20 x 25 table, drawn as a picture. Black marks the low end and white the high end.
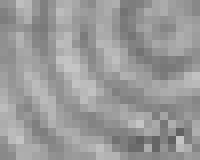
Rings spread out from the top right. In the bottom right lies a patch that is rougher than the rest. No row or column stands out. The halves do not mirror each other. Values change most from cell to cell in the bottom right.
